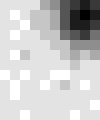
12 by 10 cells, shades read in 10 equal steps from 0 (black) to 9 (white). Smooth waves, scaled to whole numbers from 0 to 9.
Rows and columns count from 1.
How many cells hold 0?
1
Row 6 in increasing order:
6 6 7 7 7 8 8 8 8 9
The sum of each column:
97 101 98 94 92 88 75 66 65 69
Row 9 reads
8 9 8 8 9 8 7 8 9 8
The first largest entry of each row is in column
1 2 3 2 1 2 1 1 2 2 10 3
